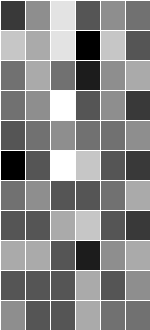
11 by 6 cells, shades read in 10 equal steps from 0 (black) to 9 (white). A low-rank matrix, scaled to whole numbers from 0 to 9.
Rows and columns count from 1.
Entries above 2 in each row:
5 5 5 5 6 4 6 5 5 6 6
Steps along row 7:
up down same up up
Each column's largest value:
7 6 9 7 7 6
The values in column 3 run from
3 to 9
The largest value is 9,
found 2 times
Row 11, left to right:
5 3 3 6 4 4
